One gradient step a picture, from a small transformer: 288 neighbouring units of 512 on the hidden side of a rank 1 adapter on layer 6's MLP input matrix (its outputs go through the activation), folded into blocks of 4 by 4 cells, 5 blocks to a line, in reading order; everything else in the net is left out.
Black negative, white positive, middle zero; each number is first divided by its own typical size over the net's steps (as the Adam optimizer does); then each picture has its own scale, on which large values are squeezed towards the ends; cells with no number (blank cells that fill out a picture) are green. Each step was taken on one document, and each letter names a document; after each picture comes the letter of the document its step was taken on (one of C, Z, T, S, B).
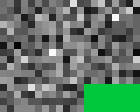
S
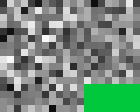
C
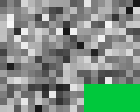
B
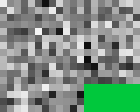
B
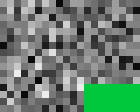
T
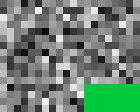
C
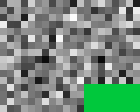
C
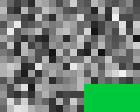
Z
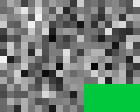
C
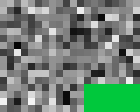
S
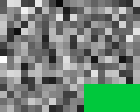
T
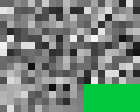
S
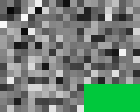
S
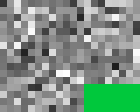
S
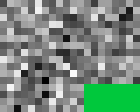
C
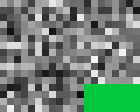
T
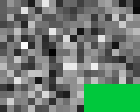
T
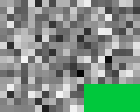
B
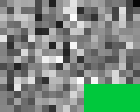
C
